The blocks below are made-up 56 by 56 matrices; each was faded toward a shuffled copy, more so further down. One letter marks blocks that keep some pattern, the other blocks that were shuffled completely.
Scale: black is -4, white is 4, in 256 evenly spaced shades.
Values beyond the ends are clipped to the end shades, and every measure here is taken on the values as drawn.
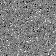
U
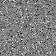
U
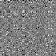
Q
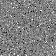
U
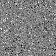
U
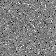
U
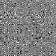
Q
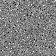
U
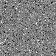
U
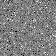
U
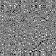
Q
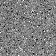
U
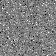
U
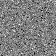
U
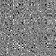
Q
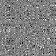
Q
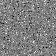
U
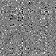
Q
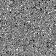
U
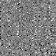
Q
